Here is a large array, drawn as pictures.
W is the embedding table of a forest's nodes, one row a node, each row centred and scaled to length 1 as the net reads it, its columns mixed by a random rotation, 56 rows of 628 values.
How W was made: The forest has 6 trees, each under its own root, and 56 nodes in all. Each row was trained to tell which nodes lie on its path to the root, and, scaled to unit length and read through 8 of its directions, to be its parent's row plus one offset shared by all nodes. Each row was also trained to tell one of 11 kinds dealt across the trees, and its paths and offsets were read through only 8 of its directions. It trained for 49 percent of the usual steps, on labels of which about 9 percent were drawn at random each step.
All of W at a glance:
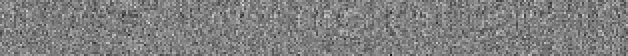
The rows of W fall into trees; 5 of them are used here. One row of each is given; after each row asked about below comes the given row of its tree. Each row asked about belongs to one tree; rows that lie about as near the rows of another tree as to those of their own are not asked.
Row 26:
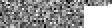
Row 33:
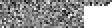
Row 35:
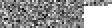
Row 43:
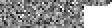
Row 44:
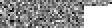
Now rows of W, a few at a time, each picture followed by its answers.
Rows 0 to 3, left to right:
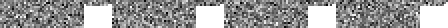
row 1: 43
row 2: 44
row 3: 35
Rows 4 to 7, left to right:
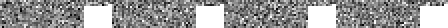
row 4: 44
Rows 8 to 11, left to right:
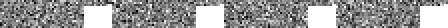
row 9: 44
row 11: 44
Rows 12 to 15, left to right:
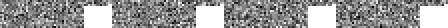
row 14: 33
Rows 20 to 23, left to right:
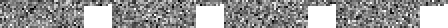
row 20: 35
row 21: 26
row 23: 33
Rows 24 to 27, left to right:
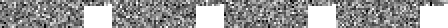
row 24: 44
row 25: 43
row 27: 35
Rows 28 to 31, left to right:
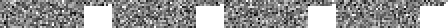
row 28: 44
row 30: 35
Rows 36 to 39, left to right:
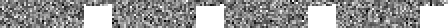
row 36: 43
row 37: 43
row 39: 35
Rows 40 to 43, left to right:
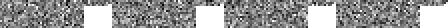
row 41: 35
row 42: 35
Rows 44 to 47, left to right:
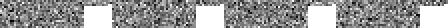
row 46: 35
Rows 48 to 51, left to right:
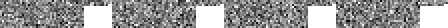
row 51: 44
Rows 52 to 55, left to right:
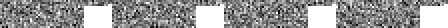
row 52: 44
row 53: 35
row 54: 33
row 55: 44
